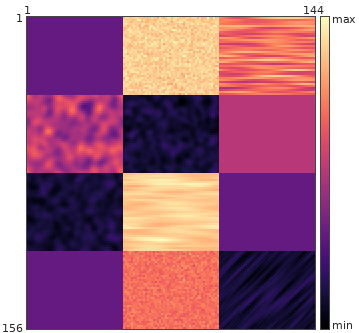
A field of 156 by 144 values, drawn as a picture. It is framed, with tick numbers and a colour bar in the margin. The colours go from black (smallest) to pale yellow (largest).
It is made of 4 by 3 panels. Panel 1,1: low, flat. Panel 1,2: very high, fine-grained, faint in contrast. Panel 1,3: high, streaked across. Panel 2,1: middling, blotchy. Panel 2,2: very low, blotchy, faint in contrast. Panel 2,3: middling, flat. Panel 3,1: very low, blotchy, faint in contrast. Panel 3,2: very high, streaked across, faint in contrast. Panel 3,3: low, flat. Panel 4,1: low, flat. Panel 4,2: high, fine-grained, faint in contrast. Panel 4,3: very low, slanting up to the right, faint in contrast.
